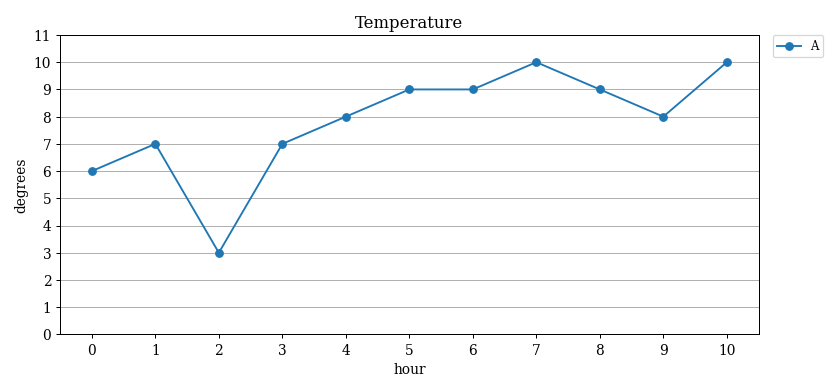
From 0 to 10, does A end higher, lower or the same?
higher
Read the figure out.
Title: Temperature
x-axis: hour, ticks 0 1 2 3 4 5 6 7 8 9 10
y-axis: degrees, ticks 0 1 2 3 4 5 6 7 8 9 10 11
Legend: A
Values:
A: 6 7 3 7 8 9 9 10 9 8 10
